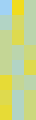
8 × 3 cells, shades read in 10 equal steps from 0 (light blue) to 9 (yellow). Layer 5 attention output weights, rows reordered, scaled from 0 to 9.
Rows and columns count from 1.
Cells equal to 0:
1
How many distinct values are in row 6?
3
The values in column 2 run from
2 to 9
